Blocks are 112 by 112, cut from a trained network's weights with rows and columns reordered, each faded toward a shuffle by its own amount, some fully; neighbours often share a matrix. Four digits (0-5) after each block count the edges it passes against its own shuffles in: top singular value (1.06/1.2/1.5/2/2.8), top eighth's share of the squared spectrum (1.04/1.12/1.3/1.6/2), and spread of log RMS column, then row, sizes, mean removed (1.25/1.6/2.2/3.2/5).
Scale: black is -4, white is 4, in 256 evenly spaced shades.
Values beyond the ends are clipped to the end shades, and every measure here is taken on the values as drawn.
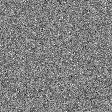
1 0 0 0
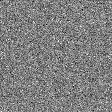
2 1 0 0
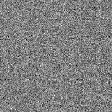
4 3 1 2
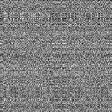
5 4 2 3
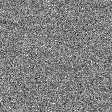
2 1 0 0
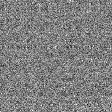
3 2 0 1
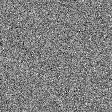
1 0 0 0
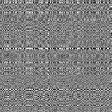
5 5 2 4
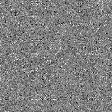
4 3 1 2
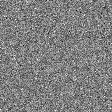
0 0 0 0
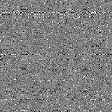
4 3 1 3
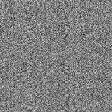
4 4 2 1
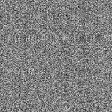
4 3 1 1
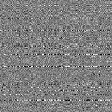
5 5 1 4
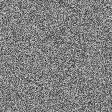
0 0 0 0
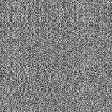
4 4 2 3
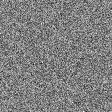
0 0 0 0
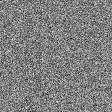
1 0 0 0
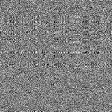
4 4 1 3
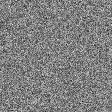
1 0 0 0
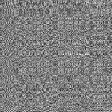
4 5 1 3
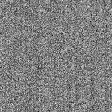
3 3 0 1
